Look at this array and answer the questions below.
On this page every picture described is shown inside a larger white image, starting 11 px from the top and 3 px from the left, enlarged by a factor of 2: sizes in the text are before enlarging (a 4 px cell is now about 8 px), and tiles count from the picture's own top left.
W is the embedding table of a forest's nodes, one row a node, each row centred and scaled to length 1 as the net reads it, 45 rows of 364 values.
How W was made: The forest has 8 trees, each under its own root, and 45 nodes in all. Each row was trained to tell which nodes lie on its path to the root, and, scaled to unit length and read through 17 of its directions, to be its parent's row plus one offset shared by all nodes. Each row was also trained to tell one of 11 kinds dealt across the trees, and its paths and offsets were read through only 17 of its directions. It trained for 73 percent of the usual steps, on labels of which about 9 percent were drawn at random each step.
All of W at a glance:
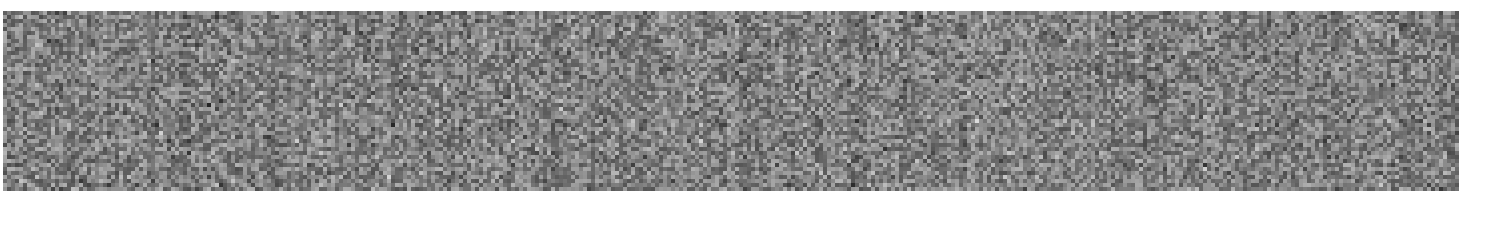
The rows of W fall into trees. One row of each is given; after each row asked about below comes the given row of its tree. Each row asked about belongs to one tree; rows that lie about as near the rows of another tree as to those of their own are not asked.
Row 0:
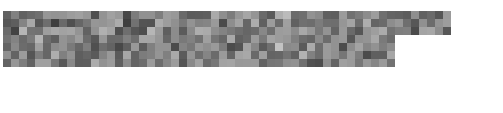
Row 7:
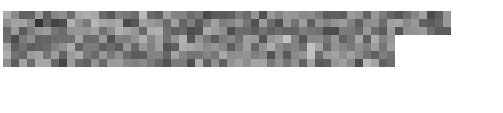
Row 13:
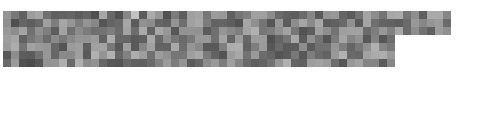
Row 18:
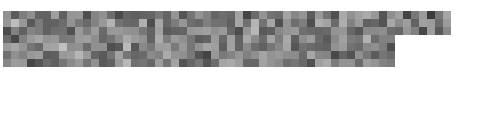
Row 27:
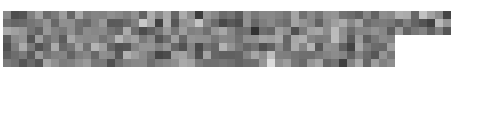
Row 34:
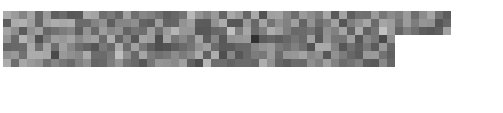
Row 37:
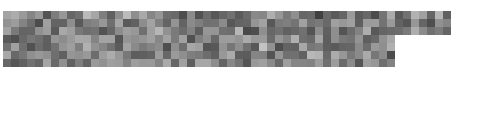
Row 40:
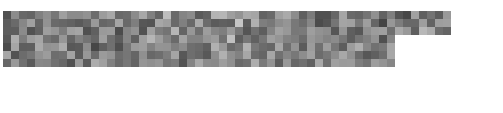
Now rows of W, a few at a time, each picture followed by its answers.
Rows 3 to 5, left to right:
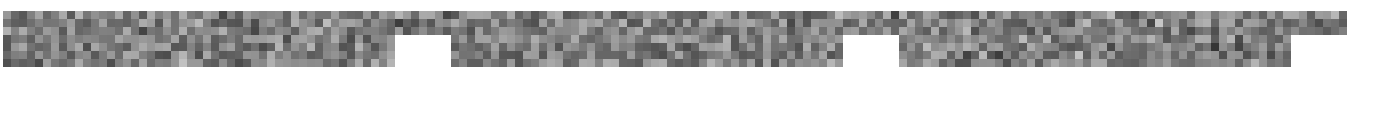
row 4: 37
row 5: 27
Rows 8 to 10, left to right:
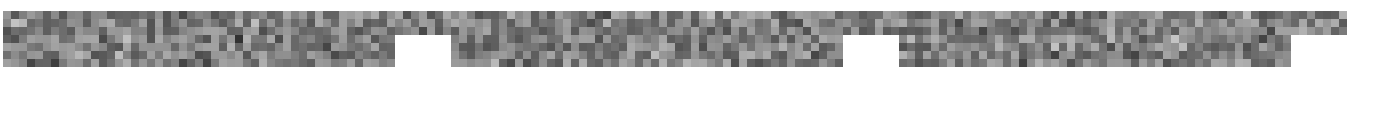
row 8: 18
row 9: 7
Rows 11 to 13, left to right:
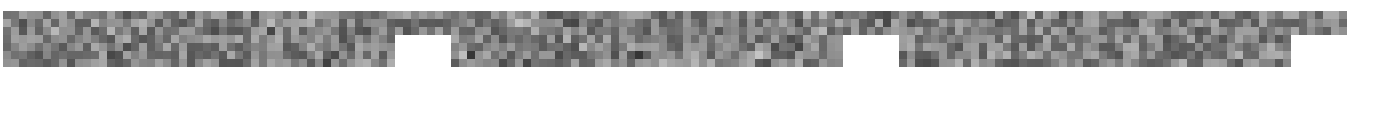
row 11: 27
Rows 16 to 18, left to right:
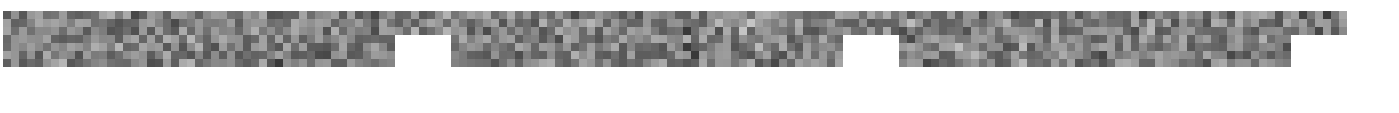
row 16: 13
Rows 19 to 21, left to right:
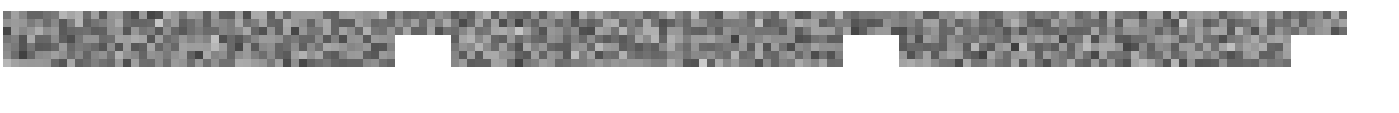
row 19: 7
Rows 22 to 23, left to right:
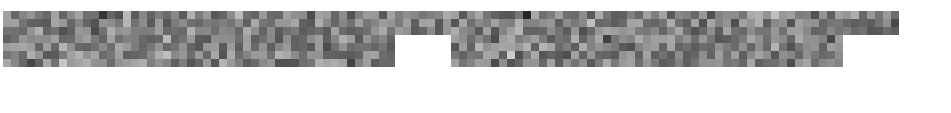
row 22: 34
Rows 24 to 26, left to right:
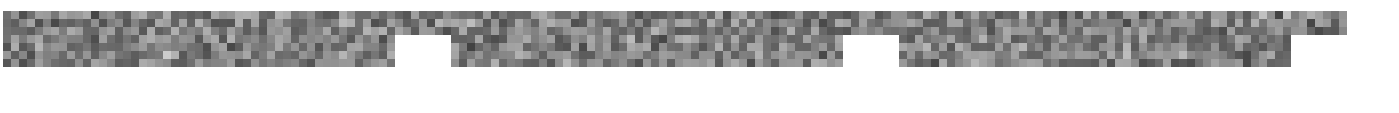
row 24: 40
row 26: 34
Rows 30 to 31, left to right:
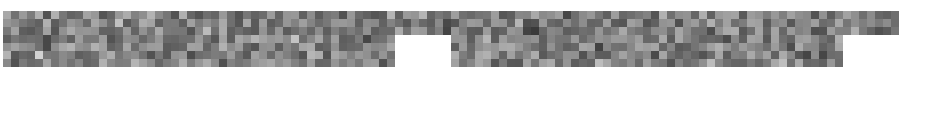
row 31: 40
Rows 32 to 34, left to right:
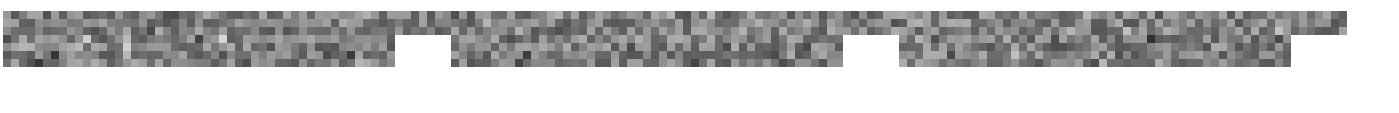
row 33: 13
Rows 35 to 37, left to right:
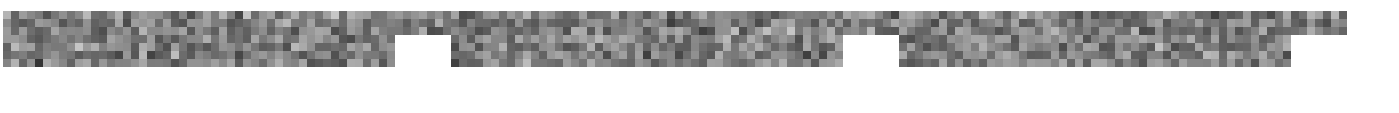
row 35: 27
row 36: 40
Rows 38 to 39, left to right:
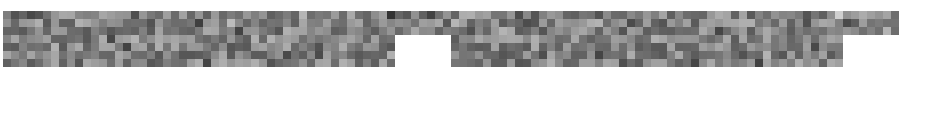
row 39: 37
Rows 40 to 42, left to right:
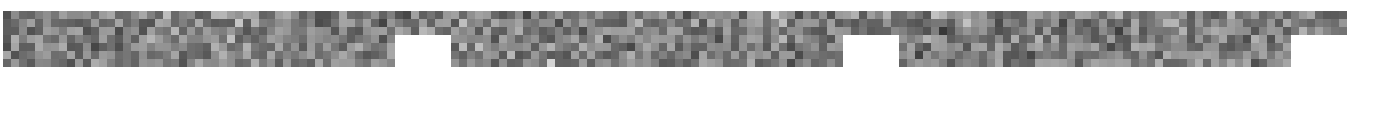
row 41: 27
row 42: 40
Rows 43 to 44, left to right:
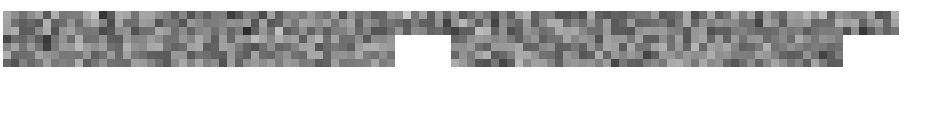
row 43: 27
